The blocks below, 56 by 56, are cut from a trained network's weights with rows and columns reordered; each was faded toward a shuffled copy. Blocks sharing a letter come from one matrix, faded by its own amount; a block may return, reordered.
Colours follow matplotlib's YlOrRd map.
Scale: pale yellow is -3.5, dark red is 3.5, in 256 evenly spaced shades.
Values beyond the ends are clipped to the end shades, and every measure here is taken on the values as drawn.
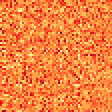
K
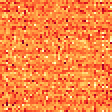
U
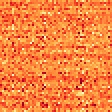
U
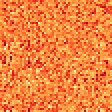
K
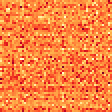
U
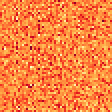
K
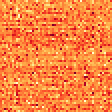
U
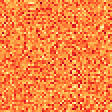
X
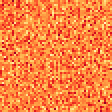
X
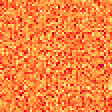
X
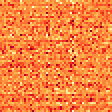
U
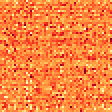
U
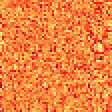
X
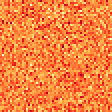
X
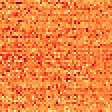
U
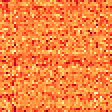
U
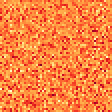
K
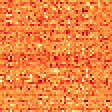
U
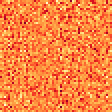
K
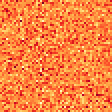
K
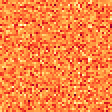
K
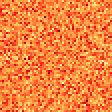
X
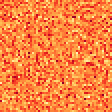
K
